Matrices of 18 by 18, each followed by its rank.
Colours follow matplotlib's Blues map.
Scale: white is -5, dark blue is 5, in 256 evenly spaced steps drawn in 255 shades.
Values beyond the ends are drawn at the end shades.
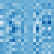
two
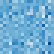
three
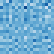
three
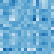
three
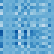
two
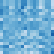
three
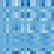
two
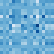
two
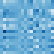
two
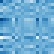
two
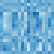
three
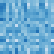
three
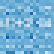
three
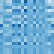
two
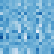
three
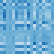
two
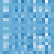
two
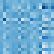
two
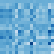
three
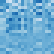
three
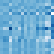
two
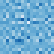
three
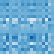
two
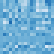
three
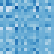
two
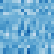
three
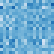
three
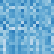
three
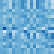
two
